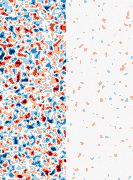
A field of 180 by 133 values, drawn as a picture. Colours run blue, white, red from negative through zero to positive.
There is no overall slope. Overall the values sit about 50% of the way up the scale. The texture is blotchy. The right part is calmer, past a seam about 50% of the way across. There are no regular stripes. The halves do not mirror each other.
